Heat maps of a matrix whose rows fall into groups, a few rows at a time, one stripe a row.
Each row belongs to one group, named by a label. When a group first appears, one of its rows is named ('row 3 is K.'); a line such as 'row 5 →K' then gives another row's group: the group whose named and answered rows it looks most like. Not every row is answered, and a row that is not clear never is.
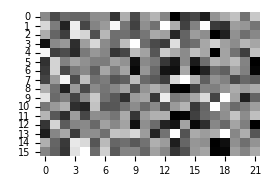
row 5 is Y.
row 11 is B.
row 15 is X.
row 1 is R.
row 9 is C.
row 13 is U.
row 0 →B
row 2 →X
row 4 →C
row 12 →Y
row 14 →X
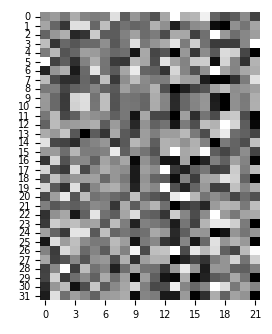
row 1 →X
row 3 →C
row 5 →C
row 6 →U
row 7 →C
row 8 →B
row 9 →X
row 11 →Y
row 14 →C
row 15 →R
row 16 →Y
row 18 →Y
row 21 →B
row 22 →U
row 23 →Y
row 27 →B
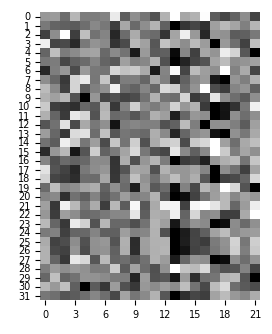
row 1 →B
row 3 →C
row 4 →Y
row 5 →B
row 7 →X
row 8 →R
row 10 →C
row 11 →X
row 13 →X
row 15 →U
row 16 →B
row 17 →C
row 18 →C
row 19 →Y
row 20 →B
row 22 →C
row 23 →X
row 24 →B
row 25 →B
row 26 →B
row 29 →Y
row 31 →B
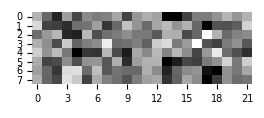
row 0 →B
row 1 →C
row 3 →R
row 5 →B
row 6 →X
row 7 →X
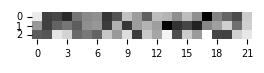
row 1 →B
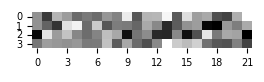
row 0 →C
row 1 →X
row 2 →Y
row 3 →R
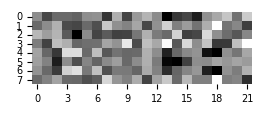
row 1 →U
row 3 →C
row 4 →X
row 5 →B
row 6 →X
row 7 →U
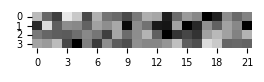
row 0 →X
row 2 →B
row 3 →U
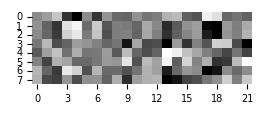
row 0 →U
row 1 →X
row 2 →X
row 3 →Y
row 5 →C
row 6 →X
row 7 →B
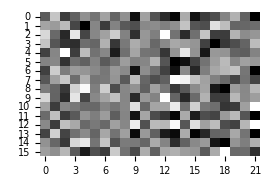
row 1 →U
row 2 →R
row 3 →C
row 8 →X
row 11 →Y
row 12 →C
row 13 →Y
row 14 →X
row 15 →U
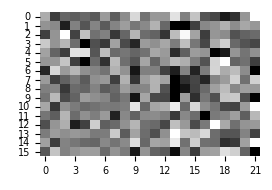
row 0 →C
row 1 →B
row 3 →U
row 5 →U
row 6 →Y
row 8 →B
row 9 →Y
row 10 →C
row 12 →U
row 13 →R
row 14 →C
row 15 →Y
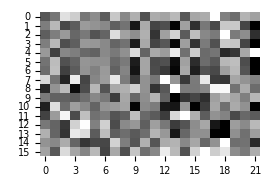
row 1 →Y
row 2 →U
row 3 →Y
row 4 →C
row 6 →Y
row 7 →R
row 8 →U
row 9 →B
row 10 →Y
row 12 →X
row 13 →X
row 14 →U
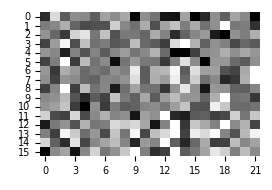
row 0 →Y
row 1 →U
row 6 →C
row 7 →C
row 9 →U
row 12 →U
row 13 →C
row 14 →R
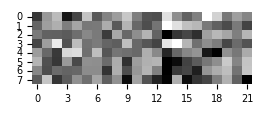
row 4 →X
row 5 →B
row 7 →Y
